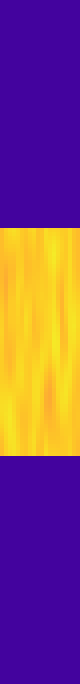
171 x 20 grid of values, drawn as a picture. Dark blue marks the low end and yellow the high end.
The table splits into 3 rows of 1 panel. Panel 1,1: very low, flat. Panel 2,1: very high, streaked downward, faint in contrast. Panel 3,1: very low, flat.
